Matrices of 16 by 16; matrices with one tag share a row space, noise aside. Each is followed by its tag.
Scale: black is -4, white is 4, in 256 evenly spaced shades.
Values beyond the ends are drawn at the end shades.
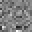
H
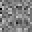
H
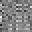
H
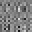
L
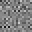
L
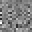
H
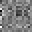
H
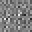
L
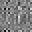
L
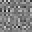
L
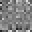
H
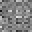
H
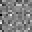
H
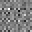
L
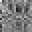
H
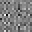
L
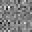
L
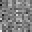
H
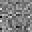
H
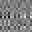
L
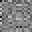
H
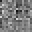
H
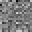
H
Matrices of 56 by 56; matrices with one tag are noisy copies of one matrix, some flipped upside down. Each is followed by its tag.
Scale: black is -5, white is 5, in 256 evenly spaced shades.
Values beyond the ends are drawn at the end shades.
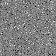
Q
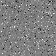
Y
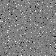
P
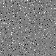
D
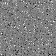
Q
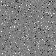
Y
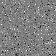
Y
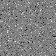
P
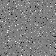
P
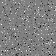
Y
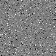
P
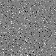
D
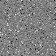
P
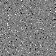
P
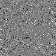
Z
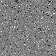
Y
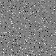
D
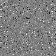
Z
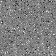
Q
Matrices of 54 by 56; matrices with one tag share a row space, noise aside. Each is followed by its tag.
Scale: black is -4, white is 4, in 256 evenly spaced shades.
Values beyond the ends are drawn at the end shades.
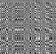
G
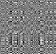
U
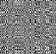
G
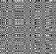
G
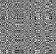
G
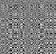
U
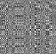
G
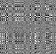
G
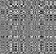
U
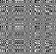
G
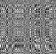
G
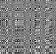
G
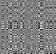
U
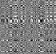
U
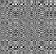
U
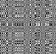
G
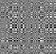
U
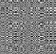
U
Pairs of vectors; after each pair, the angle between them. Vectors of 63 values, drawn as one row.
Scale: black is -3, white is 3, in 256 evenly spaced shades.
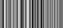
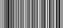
orthogonal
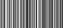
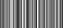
partly aligned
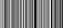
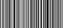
orthogonal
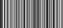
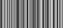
partly aligned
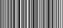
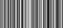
partly aligned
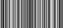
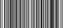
nearly opposite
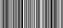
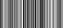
nearly opposite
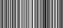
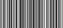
nearly opposite
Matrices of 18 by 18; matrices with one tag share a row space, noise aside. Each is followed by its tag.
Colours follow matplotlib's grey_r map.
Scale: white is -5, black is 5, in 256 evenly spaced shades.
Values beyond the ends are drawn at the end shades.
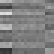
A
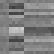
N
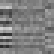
A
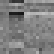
N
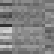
A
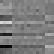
A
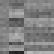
N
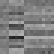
N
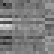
A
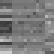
A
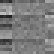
A
